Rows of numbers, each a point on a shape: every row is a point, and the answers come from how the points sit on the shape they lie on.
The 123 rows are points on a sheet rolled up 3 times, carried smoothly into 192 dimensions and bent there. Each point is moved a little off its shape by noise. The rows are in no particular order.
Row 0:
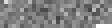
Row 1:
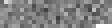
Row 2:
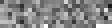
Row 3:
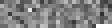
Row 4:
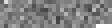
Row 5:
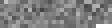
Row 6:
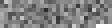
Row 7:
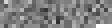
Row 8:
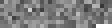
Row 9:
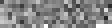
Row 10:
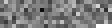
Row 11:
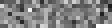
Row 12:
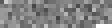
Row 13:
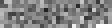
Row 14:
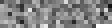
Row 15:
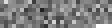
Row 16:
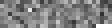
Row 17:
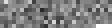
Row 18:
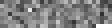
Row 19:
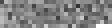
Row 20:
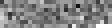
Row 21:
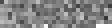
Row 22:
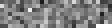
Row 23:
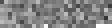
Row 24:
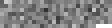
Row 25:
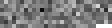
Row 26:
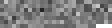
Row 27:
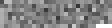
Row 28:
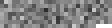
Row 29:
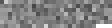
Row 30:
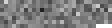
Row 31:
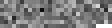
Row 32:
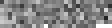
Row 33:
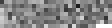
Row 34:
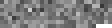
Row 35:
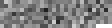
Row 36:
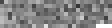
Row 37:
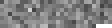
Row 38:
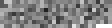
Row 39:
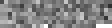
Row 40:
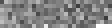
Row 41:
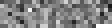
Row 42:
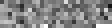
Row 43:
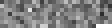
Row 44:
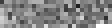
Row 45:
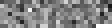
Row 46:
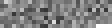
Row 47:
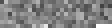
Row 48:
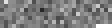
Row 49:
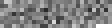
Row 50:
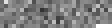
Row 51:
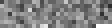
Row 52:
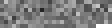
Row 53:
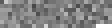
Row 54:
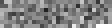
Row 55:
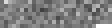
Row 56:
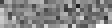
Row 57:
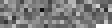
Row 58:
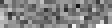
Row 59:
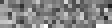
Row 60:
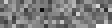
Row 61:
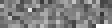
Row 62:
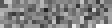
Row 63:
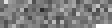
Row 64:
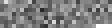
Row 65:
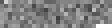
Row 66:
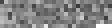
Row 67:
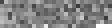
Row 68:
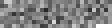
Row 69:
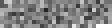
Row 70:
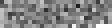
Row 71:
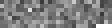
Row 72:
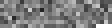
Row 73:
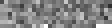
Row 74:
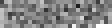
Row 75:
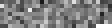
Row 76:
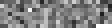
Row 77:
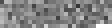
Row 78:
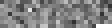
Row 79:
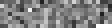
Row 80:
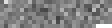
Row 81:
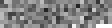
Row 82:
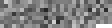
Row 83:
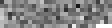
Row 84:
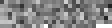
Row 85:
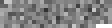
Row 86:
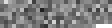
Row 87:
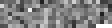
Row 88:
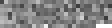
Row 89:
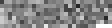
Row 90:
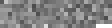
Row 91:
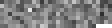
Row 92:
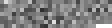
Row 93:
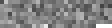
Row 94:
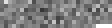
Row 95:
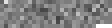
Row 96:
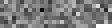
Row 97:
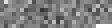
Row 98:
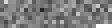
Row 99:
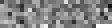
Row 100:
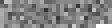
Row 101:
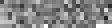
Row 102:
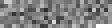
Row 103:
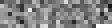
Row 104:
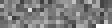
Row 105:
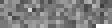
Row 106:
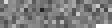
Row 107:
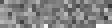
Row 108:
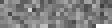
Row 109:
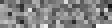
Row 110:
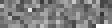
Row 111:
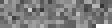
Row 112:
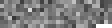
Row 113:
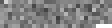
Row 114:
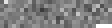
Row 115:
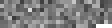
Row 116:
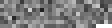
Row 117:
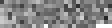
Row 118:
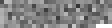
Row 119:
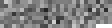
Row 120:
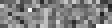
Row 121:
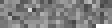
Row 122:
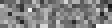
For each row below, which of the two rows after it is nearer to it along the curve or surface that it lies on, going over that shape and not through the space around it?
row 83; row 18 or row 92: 92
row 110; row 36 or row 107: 107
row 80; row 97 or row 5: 5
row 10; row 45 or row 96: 96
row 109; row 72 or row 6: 72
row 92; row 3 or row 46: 46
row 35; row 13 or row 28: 13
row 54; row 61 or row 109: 109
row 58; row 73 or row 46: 46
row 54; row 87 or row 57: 57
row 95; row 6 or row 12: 12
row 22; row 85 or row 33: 33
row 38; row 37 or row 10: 10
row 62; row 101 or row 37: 101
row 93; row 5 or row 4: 4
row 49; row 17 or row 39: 17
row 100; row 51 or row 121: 51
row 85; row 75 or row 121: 121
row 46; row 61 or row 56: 56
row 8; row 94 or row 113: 94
